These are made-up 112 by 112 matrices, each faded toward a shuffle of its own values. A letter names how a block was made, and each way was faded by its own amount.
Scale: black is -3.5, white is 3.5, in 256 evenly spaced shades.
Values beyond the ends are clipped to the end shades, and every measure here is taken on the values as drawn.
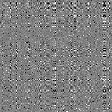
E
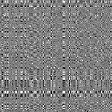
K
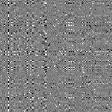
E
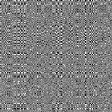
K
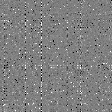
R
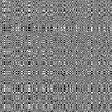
K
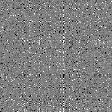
R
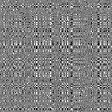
K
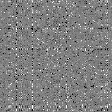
R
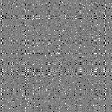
E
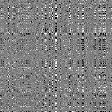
E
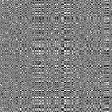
K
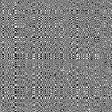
K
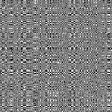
K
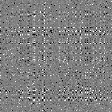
E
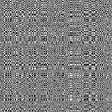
K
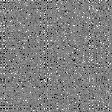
R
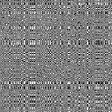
K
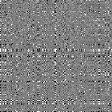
E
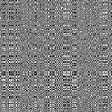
K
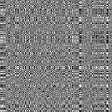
K
